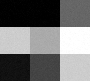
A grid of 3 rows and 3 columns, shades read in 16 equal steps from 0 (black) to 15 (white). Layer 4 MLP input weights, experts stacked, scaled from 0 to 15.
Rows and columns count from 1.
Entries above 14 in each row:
0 1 0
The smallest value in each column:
0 0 6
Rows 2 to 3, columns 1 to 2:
12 10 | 1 4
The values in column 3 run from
6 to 15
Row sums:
6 37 17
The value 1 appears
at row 3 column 1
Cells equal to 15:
1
